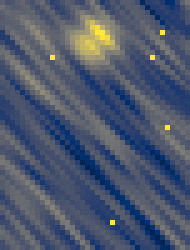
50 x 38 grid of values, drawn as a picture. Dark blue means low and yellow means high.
Five lone cells stand out, each far higher than its neighbours. The top middle is the ninth with the highest average. A single bump stands in the top middle. Overall the values sit about 30% of the way up the scale. The grain runs diagonally down to the right. The values are skewed, with a long tail toward high values.
